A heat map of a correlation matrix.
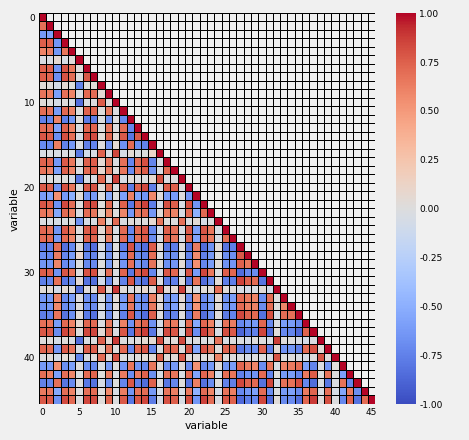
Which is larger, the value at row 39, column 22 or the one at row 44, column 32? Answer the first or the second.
the first
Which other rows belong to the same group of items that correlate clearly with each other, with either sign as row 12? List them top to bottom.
0, 1, 2, 3, 4, 6, 7, 9, 11, 13, 14, 15, 17, 18, 20, 21, 22, 23, 25, 26, 27, 28, 29, 30, 31, 33, 34, 35, 36, 37, 39, 41, 42, 43, 44, 45
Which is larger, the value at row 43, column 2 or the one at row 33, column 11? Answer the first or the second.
the first
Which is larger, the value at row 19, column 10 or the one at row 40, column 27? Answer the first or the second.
the first
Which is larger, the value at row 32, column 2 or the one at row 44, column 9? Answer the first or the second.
the second
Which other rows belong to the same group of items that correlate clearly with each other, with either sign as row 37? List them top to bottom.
0, 1, 2, 3, 4, 6, 7, 9, 11, 12, 13, 14, 15, 17, 18, 20, 21, 22, 23, 25, 26, 27, 28, 29, 30, 31, 33, 34, 35, 36, 39, 41, 42, 43, 44, 45
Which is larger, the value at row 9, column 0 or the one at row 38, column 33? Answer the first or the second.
the first
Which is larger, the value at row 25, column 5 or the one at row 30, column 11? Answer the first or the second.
the second
